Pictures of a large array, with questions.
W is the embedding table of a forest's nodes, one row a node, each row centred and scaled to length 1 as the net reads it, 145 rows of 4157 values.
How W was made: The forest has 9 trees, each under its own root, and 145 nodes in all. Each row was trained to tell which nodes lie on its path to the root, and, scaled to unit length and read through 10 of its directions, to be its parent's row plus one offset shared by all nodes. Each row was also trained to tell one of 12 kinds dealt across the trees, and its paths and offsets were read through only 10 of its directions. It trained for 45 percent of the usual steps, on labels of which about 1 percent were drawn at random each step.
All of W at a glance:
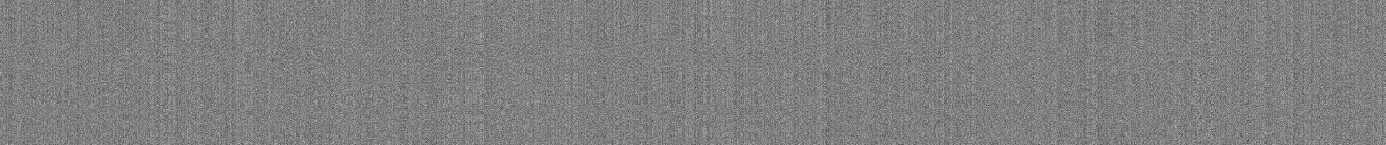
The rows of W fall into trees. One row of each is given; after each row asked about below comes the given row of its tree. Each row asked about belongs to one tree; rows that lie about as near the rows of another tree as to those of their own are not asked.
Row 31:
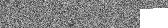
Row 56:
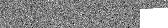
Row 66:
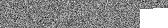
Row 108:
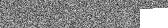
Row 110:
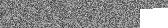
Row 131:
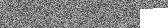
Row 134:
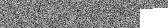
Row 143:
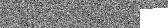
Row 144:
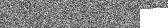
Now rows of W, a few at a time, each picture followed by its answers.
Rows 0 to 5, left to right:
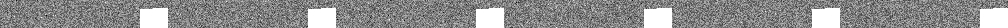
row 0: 143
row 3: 143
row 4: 108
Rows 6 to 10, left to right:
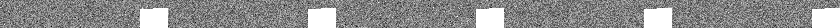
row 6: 66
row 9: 108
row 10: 143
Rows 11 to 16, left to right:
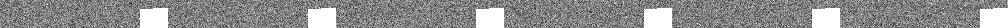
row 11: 31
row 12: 131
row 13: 56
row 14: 56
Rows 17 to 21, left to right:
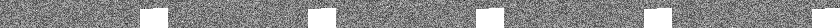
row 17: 31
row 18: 110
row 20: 143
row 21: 134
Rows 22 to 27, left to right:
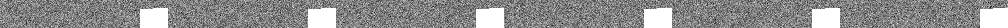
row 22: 108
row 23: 134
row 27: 56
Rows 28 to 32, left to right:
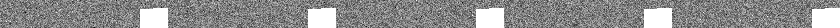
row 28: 144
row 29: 143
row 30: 134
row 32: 110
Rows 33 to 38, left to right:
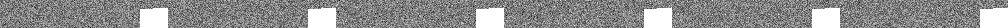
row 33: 143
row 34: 56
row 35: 56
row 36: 108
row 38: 134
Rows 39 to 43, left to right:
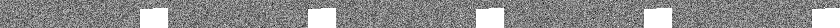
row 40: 110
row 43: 110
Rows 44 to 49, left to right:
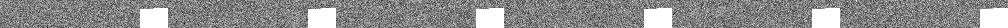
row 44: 66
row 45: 108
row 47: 143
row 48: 31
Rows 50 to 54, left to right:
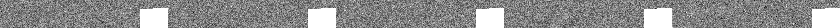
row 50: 108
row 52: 31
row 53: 66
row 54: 31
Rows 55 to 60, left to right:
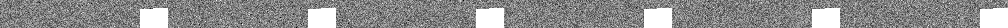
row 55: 134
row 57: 66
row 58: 31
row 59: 108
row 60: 110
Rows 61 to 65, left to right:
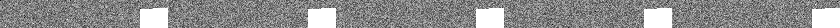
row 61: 110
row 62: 66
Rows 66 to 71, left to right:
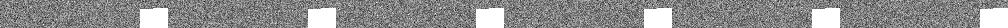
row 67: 143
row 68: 134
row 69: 134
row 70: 66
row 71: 110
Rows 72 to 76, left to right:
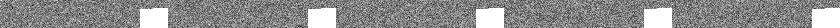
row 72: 134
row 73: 131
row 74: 108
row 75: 143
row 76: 143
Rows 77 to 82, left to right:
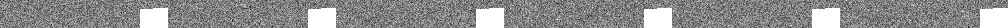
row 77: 131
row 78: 110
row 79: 144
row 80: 31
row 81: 134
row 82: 144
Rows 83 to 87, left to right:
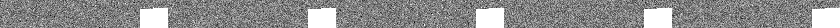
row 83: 108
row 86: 108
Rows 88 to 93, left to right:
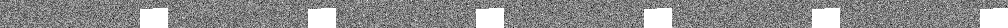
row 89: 31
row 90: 31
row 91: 131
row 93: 110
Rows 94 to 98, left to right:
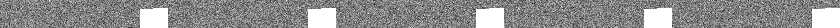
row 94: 134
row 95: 134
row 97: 143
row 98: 144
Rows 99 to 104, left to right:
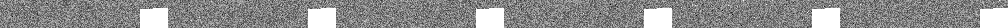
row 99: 108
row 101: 131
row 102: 143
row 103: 143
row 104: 110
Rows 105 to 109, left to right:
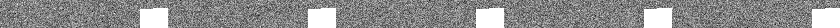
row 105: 134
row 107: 110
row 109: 66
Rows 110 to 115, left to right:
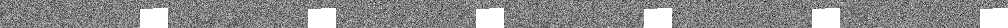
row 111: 66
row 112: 134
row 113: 66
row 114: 110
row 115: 56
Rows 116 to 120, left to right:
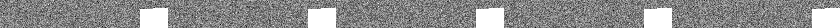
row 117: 143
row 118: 108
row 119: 134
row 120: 143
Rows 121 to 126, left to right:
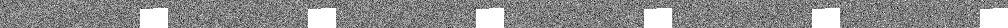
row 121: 31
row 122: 66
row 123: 110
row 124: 144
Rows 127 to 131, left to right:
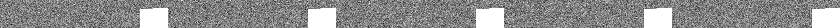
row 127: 108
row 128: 56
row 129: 134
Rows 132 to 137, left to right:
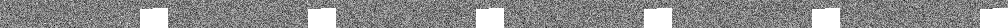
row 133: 134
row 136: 131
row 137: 110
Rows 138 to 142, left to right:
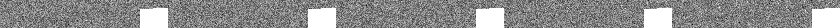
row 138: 31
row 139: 108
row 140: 110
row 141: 143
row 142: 31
